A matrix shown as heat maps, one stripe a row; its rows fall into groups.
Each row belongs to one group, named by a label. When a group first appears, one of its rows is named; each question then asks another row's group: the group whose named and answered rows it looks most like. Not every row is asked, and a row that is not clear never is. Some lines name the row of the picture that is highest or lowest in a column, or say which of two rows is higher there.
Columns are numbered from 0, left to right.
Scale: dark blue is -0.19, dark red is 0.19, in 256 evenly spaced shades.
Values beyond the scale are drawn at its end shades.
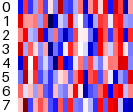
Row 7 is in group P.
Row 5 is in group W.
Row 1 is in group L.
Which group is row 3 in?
L
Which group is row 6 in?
L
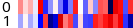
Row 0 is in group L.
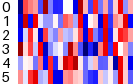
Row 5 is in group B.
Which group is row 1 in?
W
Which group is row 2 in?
W
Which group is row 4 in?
B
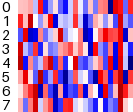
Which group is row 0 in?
L
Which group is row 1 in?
B
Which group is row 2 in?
P
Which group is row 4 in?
B
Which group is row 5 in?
L
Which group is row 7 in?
B
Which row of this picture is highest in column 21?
6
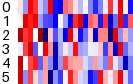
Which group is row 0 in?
B
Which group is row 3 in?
B
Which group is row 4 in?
B
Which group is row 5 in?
L
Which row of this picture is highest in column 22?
1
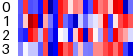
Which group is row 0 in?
P
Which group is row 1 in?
W
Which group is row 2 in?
W
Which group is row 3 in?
P
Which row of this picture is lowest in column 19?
1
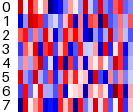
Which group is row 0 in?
L
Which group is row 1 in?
W
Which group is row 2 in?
B
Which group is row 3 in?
W
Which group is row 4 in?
P
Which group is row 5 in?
B
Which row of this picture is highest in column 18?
2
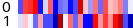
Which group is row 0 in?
W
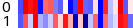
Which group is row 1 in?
W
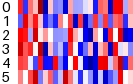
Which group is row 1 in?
W
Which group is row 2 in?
B
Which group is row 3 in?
L
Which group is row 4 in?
L
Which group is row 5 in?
B
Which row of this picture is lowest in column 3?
4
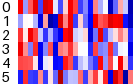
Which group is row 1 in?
P
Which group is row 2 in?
B
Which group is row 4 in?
B
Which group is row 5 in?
P
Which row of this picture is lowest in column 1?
0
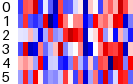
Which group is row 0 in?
W
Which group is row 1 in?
P
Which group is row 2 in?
B
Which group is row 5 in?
W
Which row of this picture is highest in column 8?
3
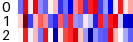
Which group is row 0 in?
W
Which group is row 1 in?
P
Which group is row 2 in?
B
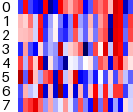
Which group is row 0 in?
P
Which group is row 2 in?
L
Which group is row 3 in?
P
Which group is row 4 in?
L
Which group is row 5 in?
B
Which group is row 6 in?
P
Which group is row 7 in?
W
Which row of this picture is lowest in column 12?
5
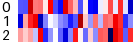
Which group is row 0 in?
B
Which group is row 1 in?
W
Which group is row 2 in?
L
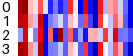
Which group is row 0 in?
L
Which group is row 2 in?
P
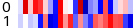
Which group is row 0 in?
W
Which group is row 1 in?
P
